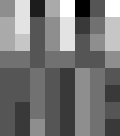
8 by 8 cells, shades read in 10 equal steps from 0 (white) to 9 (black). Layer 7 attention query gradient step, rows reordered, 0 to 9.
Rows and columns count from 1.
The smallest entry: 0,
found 2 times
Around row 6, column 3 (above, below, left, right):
5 5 6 6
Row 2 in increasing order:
1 1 2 3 4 5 6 7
